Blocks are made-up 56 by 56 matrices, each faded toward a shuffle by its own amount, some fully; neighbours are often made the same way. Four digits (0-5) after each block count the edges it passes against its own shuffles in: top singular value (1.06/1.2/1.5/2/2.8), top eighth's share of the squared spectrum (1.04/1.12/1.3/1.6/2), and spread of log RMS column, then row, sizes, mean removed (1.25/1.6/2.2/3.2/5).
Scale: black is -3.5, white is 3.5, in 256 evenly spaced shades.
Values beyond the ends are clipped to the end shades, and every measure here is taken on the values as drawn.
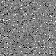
3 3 0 1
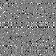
4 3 1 2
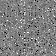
2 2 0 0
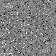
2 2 1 0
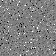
2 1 0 0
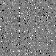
3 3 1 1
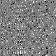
3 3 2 1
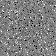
2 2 0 0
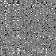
3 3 2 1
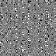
4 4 2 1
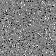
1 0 0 0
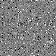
2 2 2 0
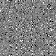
3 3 2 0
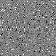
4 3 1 1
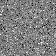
0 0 0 0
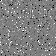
1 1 0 0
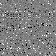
3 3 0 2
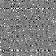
4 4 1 2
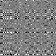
5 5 3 3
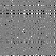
5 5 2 3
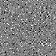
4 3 1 1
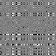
5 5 3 3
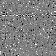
3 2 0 1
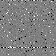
4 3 0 2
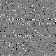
3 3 0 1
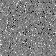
2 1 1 0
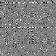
4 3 1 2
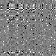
4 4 2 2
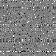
4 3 1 2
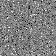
0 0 0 0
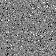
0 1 1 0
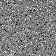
0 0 0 0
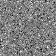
0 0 0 0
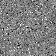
0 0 0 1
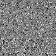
1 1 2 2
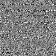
1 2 0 3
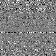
2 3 0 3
